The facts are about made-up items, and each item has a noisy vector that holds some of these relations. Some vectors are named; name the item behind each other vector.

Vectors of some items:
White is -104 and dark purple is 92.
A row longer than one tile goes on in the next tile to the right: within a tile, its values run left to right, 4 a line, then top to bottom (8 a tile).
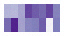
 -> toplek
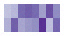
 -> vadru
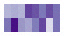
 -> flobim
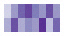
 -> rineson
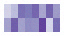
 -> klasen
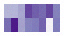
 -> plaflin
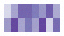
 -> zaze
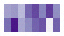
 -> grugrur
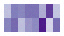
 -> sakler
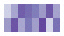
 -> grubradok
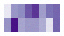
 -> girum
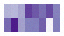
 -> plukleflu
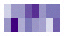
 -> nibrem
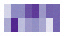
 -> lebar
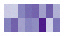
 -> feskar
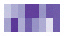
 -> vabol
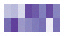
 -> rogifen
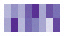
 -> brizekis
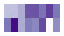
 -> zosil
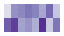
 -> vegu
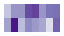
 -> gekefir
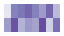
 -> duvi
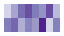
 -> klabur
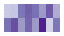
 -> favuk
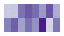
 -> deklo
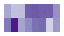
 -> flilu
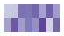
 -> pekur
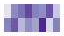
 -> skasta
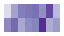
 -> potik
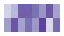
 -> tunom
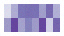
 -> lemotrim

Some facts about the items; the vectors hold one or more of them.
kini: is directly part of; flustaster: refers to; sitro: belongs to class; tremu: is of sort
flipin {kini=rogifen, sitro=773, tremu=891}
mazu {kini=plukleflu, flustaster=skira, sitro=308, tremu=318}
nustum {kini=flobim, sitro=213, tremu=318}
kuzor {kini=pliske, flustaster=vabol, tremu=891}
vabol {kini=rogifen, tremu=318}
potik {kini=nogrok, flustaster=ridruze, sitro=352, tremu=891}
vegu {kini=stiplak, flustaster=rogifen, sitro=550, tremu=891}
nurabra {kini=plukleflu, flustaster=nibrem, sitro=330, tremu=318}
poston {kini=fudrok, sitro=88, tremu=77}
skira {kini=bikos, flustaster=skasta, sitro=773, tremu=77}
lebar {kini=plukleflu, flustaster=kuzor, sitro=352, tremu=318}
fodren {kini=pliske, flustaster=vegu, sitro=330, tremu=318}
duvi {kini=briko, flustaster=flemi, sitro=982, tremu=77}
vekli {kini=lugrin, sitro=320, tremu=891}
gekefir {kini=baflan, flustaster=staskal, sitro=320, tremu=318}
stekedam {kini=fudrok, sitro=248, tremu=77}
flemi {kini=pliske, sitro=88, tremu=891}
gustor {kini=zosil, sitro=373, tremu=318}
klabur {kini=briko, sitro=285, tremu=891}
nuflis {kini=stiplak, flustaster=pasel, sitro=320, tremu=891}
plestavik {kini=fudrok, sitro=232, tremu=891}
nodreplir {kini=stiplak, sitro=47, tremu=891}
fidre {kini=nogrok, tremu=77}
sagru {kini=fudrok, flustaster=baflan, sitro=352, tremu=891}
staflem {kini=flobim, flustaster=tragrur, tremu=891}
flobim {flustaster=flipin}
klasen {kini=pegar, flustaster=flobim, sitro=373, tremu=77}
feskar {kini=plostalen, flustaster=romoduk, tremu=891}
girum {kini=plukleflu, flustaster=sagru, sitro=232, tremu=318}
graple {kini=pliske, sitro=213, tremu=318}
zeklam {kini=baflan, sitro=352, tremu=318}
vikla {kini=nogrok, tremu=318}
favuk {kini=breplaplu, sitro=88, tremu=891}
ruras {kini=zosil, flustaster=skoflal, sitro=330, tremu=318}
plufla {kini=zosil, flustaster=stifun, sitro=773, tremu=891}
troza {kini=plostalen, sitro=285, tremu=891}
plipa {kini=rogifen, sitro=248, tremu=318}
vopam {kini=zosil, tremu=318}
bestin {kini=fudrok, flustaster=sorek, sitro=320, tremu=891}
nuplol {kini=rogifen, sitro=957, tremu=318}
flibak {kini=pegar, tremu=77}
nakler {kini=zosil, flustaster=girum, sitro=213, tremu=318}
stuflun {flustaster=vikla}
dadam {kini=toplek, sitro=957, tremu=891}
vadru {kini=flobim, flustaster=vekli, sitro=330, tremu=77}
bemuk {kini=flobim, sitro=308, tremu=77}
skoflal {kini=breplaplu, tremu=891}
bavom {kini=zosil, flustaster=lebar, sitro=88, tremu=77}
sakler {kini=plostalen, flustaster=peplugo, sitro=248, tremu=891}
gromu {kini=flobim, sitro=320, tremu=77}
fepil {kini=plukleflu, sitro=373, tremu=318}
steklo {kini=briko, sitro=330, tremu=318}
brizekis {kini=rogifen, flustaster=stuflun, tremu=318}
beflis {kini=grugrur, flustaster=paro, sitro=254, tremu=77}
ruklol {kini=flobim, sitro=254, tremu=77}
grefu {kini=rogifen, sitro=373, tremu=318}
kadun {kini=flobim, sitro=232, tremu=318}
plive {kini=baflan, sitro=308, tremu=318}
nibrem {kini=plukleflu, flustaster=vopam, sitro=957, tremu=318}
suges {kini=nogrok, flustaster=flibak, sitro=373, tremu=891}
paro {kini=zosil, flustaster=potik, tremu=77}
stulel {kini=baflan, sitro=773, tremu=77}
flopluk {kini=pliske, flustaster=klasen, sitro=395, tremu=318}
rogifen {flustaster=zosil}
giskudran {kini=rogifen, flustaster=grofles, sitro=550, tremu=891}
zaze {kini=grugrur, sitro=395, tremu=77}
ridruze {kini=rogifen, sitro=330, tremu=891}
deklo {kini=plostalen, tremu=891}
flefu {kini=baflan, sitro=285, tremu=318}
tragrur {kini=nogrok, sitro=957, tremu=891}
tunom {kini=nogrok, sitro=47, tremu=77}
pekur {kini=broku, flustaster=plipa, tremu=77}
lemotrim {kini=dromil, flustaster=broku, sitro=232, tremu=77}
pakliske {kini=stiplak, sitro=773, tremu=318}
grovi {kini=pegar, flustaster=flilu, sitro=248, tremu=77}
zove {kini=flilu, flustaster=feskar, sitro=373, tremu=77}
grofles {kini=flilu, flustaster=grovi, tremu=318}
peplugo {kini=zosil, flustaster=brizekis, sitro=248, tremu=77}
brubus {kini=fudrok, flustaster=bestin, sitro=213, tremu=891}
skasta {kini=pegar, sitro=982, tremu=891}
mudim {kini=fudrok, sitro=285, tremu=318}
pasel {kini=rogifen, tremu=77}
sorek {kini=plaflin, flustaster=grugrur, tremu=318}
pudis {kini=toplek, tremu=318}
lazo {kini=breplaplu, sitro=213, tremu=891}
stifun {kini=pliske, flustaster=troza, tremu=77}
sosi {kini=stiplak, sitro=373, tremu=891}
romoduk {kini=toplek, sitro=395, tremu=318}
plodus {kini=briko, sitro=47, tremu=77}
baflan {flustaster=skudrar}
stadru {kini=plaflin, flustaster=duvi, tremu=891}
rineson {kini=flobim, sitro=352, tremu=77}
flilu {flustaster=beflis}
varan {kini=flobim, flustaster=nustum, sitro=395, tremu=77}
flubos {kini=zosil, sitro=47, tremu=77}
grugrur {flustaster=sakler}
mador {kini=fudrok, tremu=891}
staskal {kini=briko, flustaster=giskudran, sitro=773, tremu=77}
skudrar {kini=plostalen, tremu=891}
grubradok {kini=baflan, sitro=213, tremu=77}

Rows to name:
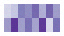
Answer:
bavom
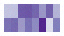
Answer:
mador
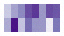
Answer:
gustor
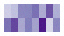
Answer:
plufla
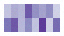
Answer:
giskudran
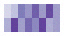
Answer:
paro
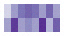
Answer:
varan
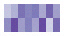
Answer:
skira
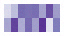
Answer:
flubos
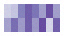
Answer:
pasel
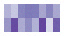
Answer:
staskal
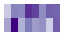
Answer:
kadun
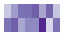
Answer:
bestin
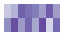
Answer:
stulel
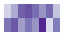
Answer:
plestavik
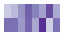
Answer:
flipin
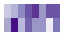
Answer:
vopam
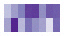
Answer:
fepil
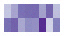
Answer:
brubus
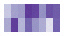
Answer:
grefu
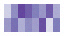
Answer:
stekedam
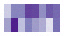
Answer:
flefu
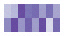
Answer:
poston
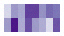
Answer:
nuplol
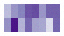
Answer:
pakliske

